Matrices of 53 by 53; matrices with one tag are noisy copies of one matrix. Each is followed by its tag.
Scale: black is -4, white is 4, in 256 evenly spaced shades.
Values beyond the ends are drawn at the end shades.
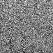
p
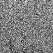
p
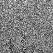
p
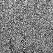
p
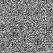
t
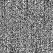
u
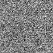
t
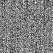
u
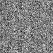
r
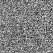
t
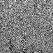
p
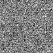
t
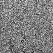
p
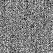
u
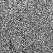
p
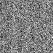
r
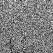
p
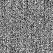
u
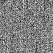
u
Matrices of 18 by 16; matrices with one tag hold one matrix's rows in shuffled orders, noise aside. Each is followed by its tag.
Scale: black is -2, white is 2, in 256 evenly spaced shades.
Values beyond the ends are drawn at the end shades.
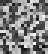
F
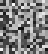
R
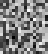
R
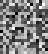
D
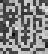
R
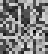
R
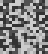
F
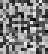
D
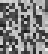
R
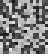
F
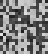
D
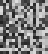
R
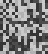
D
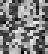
F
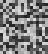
D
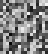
D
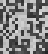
D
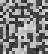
D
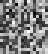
R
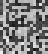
D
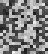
F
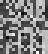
R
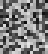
F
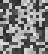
F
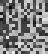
R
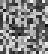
D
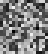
F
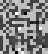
D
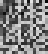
R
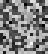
F
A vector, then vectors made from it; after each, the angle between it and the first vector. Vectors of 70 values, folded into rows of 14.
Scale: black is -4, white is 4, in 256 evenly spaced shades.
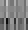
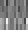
nearly opposite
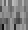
partly aligned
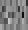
orthogonal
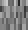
partly aligned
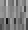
nearly parallel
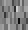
orthogonal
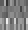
nearly opposite
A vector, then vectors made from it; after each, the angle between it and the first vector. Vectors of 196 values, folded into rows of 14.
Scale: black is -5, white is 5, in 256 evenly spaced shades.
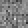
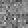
nearly parallel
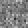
nearly opposite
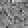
partly opposed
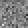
partly aligned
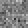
nearly opposite
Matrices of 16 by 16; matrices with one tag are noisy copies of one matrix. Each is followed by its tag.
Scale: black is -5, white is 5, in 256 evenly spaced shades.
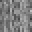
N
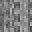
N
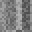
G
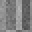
G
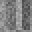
G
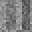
G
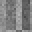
G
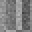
G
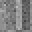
G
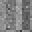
G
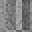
G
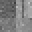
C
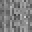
N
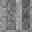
G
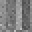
G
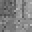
C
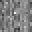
N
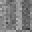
G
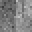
C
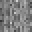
N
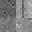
C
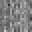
N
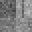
C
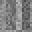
G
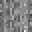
N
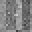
G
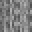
N
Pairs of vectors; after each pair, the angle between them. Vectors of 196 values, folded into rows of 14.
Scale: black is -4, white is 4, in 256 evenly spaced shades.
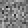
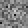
partly aligned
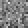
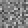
partly aligned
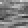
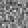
orthogonal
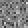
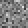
orthogonal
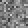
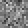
partly opposed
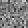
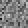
partly aligned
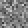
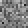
partly aligned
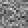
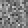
orthogonal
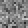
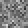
partly opposed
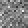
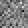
nearly opposite
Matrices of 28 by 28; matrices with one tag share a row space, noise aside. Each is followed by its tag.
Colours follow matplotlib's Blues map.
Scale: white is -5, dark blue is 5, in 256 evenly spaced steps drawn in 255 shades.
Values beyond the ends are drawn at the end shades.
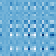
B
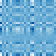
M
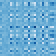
B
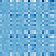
B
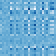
B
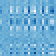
B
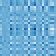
B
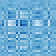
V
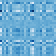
M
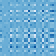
B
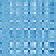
B
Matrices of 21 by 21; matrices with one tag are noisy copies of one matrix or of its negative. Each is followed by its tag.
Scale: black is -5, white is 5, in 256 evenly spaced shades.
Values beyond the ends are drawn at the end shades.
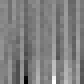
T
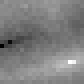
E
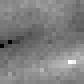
E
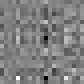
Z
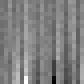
T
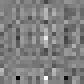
Z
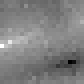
E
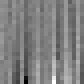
T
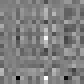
Z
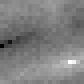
E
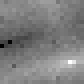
E
